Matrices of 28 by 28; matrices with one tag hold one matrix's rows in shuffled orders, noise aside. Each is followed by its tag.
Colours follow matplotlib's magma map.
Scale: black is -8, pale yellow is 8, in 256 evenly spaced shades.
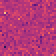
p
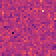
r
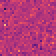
p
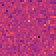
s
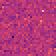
r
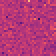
s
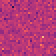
r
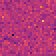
r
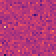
p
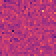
r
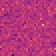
r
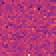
s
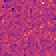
r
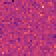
r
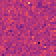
s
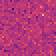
r
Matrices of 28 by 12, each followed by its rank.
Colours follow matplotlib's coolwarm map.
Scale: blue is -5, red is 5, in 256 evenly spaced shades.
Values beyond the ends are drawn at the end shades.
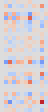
two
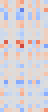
two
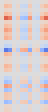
one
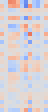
two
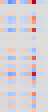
one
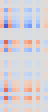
one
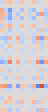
two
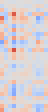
two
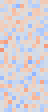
full rank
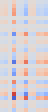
one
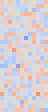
full rank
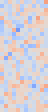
full rank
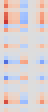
one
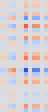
one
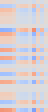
one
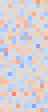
full rank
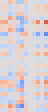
two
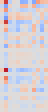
two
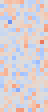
full rank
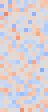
full rank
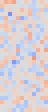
full rank
